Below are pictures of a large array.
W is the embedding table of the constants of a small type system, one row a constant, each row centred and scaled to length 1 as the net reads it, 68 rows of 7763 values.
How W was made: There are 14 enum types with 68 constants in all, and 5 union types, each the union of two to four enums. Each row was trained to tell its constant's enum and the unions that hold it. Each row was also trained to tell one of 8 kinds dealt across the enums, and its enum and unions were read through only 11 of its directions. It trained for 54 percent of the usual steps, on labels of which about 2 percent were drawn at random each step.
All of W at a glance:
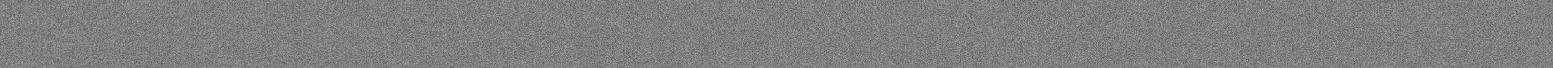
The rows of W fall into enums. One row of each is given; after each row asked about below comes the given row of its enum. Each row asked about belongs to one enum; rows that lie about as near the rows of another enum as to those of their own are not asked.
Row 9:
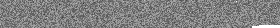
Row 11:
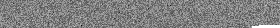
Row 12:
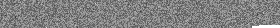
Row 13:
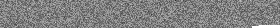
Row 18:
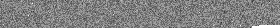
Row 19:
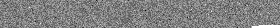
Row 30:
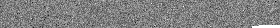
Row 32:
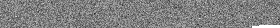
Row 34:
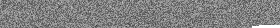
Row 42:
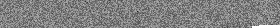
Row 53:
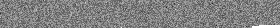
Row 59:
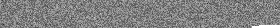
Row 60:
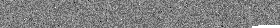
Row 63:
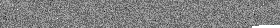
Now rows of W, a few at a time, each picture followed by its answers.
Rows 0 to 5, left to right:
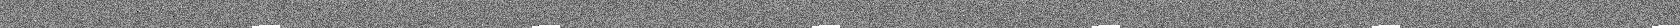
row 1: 34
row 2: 12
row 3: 11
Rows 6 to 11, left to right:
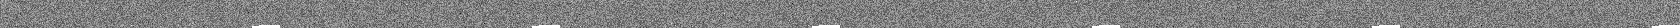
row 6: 42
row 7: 12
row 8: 60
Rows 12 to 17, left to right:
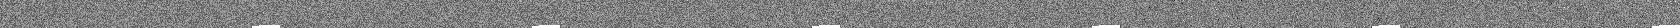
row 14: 63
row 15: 34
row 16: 63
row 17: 12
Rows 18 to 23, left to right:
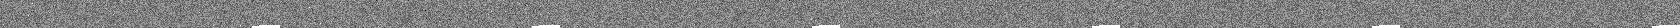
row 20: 13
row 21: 42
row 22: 59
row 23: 13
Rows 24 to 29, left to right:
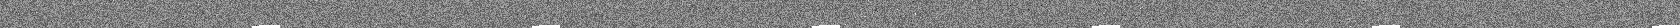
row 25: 34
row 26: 18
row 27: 11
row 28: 12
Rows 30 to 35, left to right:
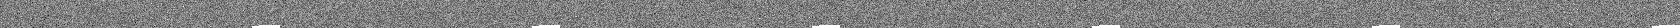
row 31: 13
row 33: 13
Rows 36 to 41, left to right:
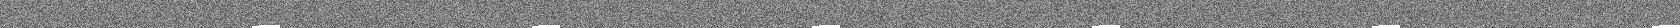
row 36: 53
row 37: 63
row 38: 11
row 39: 59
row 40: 13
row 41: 18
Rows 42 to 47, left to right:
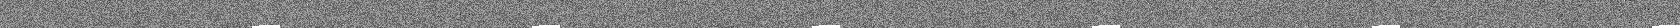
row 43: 60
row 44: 11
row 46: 42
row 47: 59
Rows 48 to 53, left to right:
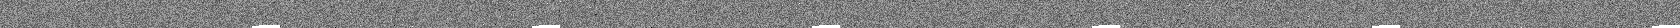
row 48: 53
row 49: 30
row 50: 18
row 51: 42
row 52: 32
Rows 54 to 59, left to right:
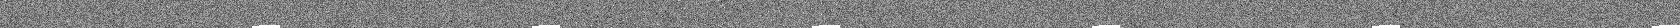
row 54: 18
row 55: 63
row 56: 19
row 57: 53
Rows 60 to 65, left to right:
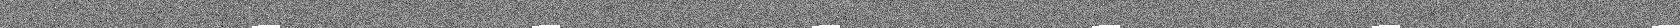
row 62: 11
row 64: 42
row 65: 9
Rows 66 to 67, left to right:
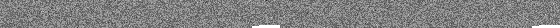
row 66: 59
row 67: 59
